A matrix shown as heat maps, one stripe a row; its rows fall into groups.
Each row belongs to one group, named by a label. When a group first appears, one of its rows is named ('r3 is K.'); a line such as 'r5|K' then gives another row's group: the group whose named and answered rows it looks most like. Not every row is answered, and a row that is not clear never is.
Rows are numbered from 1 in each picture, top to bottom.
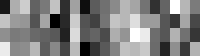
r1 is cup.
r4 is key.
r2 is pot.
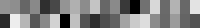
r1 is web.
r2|cup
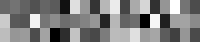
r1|cup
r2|web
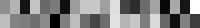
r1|web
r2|pot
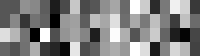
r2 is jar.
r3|pot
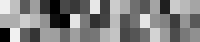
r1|web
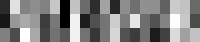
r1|cup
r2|cup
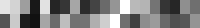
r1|pot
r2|jar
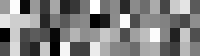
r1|web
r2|key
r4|jar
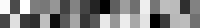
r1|key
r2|cup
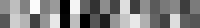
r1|key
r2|cup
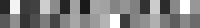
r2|jar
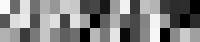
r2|pot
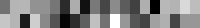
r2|web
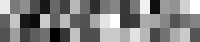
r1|key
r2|jar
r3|cup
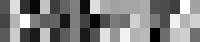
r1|jar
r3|cup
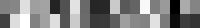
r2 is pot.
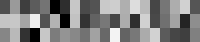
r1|cup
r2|key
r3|jar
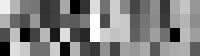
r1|web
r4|cup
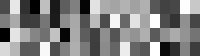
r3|cup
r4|pot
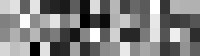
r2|pot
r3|web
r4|pot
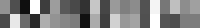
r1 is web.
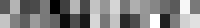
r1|jar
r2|web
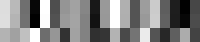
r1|pot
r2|pot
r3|key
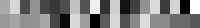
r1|web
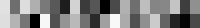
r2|pot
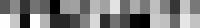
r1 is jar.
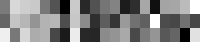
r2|pot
